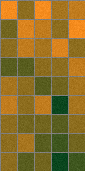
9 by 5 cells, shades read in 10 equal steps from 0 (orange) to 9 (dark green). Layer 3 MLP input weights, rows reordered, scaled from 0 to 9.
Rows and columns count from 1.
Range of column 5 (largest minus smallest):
7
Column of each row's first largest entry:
2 1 1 1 3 4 4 4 4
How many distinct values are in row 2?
5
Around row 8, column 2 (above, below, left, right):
5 6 4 6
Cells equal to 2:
6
